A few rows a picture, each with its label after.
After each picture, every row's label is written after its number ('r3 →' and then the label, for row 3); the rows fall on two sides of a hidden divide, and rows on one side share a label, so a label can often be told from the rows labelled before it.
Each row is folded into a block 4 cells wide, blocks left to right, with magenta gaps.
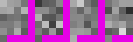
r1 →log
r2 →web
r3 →log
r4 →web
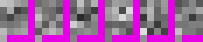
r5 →log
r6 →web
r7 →web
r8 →log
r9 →log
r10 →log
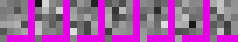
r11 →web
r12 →log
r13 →log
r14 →web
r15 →log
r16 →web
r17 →log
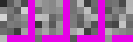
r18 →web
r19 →log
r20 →log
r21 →log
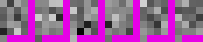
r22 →web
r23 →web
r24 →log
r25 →log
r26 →log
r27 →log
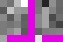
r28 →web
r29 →web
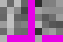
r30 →web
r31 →web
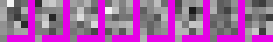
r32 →log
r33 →web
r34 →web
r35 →web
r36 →log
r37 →web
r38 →log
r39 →log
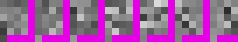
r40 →web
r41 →web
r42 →log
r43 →log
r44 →web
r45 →log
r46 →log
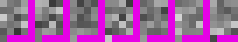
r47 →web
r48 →log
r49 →log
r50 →web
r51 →web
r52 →web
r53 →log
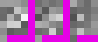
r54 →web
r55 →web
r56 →log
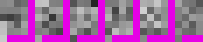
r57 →log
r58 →log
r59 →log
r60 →web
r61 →web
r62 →log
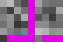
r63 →log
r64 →log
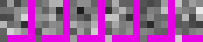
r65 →log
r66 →web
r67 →web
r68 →web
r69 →log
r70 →log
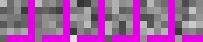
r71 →log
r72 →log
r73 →web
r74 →log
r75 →log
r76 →web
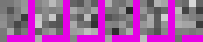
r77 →log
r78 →web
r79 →log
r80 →web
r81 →web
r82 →web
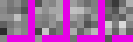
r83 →web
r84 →web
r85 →log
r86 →web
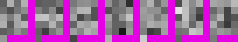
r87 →web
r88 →web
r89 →web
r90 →log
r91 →web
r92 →web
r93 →log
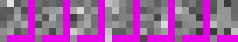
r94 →log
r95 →log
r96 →log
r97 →log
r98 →log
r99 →log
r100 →web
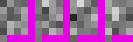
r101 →web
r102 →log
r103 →log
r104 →log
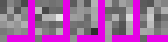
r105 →web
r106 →log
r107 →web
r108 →log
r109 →log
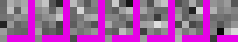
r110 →log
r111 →log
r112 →log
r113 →log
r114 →web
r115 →log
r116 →log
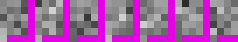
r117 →log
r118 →web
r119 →log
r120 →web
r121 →web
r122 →web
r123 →log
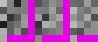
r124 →log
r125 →web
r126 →web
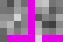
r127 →web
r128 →log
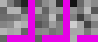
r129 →log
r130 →log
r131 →web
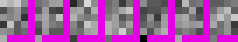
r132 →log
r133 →web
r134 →web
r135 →log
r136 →log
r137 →web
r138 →web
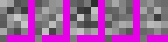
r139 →log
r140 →web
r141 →log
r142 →log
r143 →web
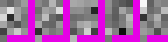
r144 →web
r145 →web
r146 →web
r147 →log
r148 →log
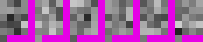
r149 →log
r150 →web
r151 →log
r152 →log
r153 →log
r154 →web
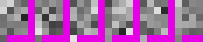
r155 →log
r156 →log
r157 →web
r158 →web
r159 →web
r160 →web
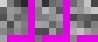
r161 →log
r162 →web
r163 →log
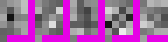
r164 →web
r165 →log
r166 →log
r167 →log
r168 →web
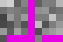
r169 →log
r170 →web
